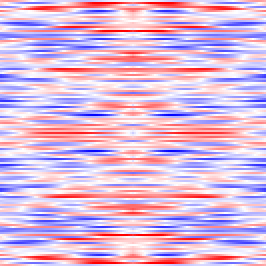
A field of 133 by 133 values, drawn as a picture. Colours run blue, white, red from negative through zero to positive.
Mirror symmetry: left to right and top to bottom. Slope: none. Grain: streaks across. Average level on the scale: 50%.
